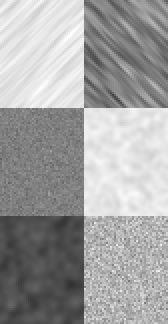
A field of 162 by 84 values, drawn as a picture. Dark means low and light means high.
It is made of 3 by 2 panels. Panel 1,1: very high, slanting up to the right, faint in contrast. Panel 1,2: middling, slanting down to the right. Panel 2,1: middling, fine-grained, faint in contrast. Panel 2,2: very high, blotchy, faint in contrast. Panel 3,1: low, blotchy, faint in contrast. Panel 3,2: high, fine-grained.
